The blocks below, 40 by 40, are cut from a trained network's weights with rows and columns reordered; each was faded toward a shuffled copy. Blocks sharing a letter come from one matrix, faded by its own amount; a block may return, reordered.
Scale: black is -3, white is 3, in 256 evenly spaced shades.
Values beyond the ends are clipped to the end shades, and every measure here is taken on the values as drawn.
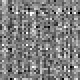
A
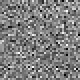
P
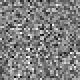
P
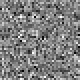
P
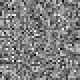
P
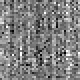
A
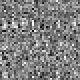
P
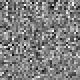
P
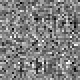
P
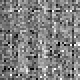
A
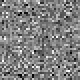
P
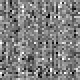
A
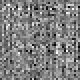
A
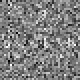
P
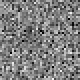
P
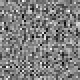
P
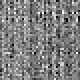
A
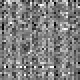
A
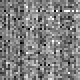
A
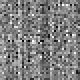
A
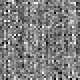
A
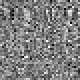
P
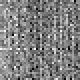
A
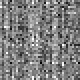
A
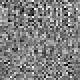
P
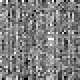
A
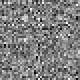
P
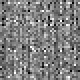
A
